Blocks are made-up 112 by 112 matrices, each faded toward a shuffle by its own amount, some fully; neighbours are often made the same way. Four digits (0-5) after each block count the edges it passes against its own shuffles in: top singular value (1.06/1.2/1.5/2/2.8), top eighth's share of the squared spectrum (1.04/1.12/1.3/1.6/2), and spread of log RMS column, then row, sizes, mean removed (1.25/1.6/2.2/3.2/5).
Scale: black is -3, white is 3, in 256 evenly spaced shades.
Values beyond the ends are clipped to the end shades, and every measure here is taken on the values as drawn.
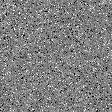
0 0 0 0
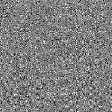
4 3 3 2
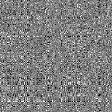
5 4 3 3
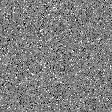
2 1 0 0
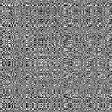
5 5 4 4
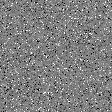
1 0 0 0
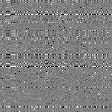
5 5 2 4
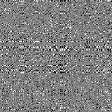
5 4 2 3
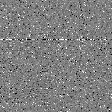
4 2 0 1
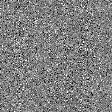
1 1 2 0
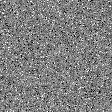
0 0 0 0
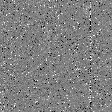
3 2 1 0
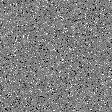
0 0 0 0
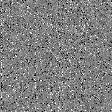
3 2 2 1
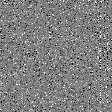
3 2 2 0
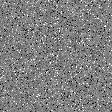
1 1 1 0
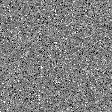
0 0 1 0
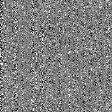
1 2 4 0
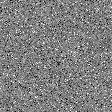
0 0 0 0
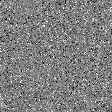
0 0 0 0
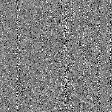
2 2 3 0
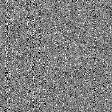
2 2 3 0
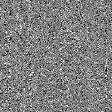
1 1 3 0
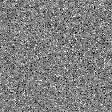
0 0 1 0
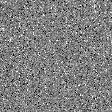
0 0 2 0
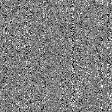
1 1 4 0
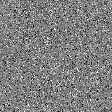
0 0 1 0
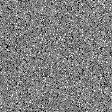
0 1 3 0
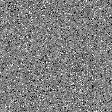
1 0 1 0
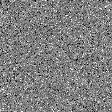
0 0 1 0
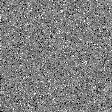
1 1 1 0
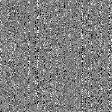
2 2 4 0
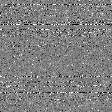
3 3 0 4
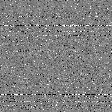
3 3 0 3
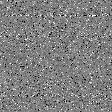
1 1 0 2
